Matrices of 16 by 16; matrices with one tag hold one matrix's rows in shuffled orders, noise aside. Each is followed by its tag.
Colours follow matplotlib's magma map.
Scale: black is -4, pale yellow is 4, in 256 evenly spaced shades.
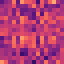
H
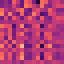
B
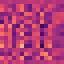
B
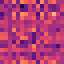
H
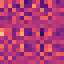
B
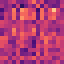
H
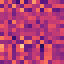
B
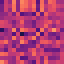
H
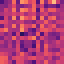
H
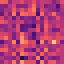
H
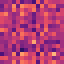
H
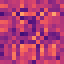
H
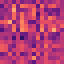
H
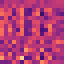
B
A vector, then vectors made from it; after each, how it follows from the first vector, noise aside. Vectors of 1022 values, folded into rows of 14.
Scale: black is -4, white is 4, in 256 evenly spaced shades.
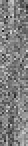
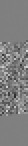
partly zeroed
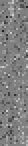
partly zeroed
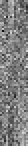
copied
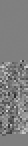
partly zeroed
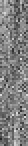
reversed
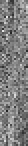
negated
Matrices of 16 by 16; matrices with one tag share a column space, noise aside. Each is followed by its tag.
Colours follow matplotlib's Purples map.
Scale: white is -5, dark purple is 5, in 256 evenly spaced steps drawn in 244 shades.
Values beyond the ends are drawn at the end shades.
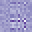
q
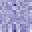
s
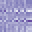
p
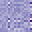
q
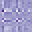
p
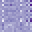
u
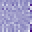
s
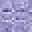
p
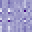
p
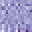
s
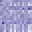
s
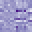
p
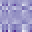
s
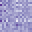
u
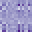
s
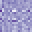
p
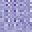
u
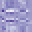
p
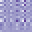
u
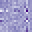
p
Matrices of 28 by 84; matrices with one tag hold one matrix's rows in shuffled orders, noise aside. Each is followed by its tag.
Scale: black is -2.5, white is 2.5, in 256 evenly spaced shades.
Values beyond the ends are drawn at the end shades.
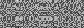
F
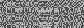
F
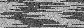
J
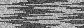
J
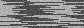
J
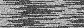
J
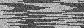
J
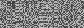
F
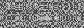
F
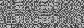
F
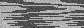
J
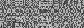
F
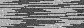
J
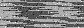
J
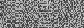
F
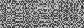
F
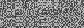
F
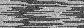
J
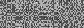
F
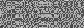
F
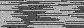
J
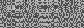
F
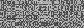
F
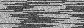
J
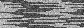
J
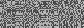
F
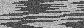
J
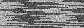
J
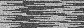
J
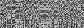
F
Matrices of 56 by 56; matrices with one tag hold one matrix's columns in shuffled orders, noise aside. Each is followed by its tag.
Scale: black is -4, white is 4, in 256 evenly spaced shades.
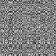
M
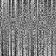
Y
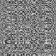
M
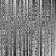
Y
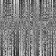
Y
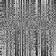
Y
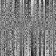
Y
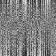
Y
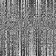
Y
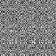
M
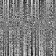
Y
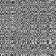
M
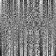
Y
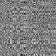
M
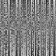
Y
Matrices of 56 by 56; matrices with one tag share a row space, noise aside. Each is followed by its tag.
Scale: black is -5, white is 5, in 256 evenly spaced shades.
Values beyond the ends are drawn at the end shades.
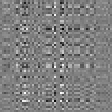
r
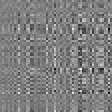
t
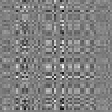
r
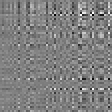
t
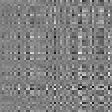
t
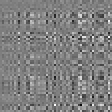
t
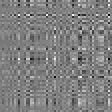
t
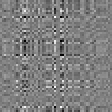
r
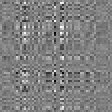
r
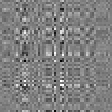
r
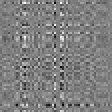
r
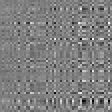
t
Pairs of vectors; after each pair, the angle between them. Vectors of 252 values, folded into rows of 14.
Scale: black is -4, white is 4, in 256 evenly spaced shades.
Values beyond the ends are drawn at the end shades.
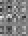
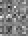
nearly parallel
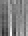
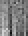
nearly opposite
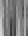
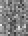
partly aligned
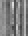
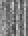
nearly parallel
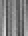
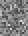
orthogonal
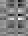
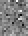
partly aligned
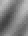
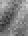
nearly parallel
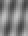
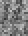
partly opposed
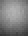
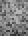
partly aligned
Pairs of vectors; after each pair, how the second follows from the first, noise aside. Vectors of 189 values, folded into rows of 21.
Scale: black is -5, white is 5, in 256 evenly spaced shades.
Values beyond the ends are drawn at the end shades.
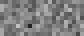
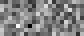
scaled up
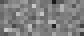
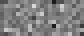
copied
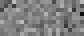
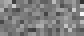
negated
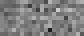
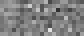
negated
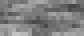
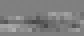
partly zeroed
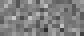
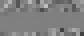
partly zeroed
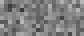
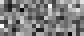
scaled up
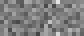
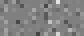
partly zeroed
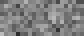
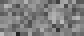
copied
